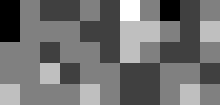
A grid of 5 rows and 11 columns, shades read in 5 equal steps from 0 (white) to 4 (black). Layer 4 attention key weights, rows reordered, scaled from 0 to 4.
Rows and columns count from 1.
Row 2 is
4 2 2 2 3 3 1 1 2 3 1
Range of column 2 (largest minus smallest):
0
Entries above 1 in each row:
10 8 10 10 8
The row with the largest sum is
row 1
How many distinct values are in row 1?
4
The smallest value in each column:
1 2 1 2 1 2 0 1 2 1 1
